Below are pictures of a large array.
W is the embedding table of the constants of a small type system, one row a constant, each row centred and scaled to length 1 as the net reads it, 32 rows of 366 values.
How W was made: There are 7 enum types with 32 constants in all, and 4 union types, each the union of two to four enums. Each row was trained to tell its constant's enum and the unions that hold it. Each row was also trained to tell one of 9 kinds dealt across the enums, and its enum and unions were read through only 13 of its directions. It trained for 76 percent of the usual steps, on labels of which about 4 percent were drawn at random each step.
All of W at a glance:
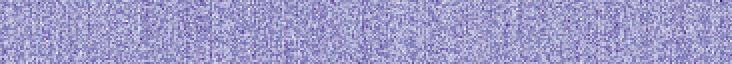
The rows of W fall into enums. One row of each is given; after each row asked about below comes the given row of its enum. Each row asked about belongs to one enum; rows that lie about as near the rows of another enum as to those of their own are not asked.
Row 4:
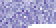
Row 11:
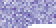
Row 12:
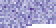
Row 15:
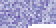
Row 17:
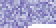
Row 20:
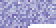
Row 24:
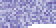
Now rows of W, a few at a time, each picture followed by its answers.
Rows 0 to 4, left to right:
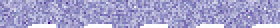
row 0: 4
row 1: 11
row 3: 24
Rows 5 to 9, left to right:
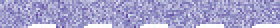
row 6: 20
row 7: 17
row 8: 15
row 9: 15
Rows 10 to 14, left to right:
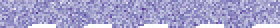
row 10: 4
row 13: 11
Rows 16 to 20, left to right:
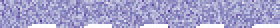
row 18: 12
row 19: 15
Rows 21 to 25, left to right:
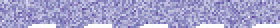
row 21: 12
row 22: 20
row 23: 20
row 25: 11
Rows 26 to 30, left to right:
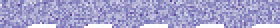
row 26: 4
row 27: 20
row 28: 12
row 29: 12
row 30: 24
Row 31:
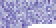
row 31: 11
